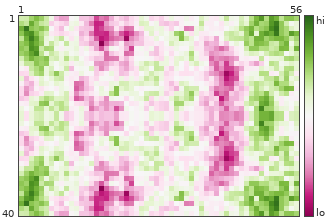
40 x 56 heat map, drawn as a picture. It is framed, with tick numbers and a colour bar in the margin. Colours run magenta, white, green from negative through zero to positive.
Odd rows or columns: none. Histogram: bell-shaped. Mirror symmetry: top to bottom. Slope: none.
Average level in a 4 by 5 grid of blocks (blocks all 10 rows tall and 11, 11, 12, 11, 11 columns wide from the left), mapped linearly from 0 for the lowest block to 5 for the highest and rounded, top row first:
40225 / 31304 / 31304 / 40225
